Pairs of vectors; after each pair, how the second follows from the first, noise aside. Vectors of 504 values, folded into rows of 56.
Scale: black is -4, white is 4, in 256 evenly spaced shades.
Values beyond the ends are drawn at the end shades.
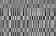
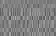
shrunk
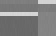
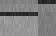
negated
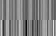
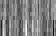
negated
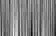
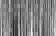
negated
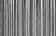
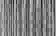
negated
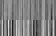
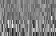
sign-scrambled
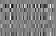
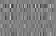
shrunk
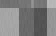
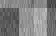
negated
